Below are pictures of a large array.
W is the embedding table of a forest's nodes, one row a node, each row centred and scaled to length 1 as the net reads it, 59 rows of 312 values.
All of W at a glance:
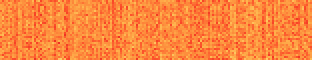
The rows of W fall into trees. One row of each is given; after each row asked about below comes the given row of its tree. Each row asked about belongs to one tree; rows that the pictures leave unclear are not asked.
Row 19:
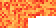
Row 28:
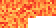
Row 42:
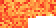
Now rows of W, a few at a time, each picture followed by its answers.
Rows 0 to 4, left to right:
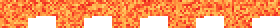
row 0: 28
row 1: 28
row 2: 28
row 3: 42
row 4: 19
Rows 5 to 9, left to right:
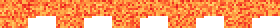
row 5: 28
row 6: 19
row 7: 19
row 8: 19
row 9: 19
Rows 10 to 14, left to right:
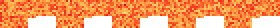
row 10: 42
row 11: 19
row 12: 19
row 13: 28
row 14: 28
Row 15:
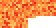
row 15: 28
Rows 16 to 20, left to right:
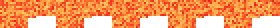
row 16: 42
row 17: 19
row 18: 19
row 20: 19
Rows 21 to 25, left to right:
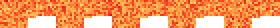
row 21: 28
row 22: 19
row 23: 19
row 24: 28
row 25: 28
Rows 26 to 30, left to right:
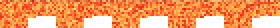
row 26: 28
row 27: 28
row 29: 42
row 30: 28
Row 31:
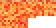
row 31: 19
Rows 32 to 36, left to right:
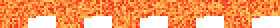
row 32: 42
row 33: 19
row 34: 19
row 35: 19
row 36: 42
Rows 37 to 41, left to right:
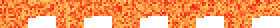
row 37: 42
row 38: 28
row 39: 19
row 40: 28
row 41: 28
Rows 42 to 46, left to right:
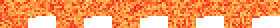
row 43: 42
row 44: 28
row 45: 42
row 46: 42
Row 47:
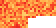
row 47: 42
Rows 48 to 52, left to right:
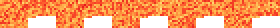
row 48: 28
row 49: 28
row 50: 19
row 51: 19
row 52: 19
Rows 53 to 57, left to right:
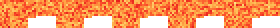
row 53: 28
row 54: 28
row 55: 28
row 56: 19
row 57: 19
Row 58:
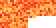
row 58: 28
